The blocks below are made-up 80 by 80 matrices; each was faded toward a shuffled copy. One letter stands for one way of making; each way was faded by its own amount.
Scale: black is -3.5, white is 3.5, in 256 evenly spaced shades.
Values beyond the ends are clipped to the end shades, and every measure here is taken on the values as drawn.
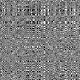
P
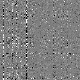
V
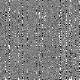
V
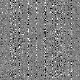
V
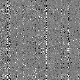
V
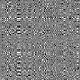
P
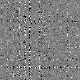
V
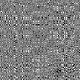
P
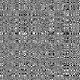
P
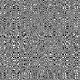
P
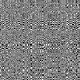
P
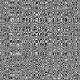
P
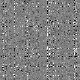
V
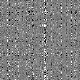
V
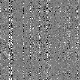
V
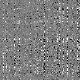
V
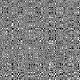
P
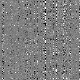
V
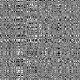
P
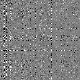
V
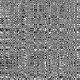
P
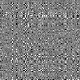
P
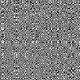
P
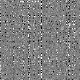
V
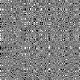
P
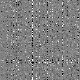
V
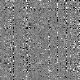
V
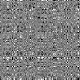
P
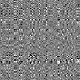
P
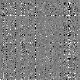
V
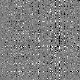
V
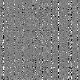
V
